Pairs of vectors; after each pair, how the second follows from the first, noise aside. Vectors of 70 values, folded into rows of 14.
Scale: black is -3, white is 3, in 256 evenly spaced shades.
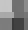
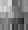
copied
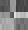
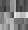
copied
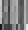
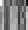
reversed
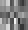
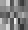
copied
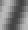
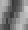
reversed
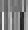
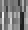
copied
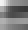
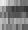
copied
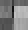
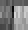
copied
